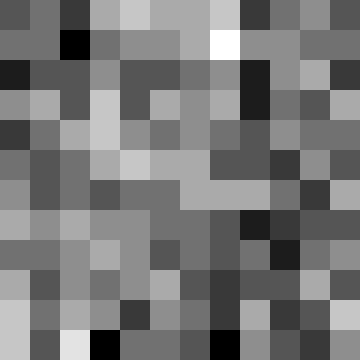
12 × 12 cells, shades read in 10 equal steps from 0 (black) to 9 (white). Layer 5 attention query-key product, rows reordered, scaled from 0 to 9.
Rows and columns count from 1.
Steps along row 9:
same up up down down up down up down up up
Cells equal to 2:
12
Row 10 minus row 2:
2 -1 5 0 0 1 -3 -7 -2 -2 2 -1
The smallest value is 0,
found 3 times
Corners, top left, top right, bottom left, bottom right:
3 3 7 5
